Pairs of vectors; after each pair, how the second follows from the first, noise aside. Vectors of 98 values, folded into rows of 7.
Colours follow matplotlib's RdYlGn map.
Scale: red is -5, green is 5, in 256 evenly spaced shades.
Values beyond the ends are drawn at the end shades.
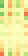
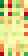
scaled up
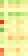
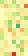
shuffled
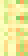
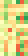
scaled up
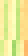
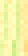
shrunk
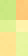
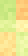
copied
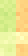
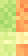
scaled up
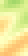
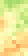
copied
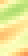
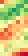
scaled up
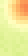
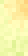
shrunk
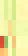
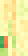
negated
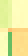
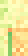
copied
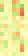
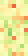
shuffled
